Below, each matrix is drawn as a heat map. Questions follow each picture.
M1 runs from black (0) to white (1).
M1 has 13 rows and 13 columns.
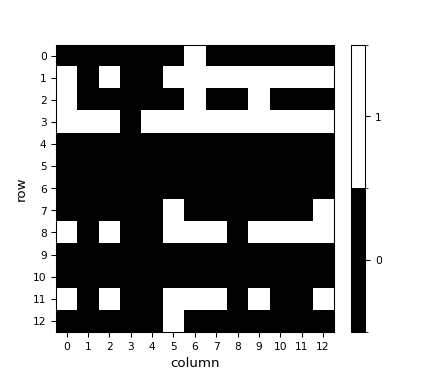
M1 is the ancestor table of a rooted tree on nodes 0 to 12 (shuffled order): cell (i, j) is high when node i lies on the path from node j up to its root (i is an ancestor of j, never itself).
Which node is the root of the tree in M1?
3
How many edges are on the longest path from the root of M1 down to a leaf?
6
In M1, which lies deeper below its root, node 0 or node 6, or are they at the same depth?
node 6
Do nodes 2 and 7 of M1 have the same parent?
yes
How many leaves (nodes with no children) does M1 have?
5
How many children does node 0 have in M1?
1
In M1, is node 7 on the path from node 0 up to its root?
no
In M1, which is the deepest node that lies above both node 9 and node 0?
2
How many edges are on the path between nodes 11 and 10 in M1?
2
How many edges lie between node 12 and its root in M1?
5
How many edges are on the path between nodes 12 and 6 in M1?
5
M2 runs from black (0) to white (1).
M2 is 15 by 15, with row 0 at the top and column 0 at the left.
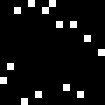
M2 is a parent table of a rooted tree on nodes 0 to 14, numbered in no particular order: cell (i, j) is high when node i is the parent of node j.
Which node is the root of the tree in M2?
13
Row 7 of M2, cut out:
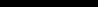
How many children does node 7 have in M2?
1
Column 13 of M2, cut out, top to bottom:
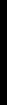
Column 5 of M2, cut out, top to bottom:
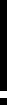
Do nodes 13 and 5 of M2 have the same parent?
no
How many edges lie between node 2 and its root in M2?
5
